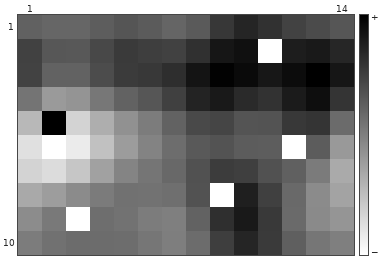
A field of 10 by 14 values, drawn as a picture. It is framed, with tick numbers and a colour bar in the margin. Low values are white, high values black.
The halves do not mirror each other. The top left is the smoothest part. The ninth with the lowest average is the middle left. No regular stripes run through it. Five lone cells stand out: one far higher and four far lower than their neighbours.
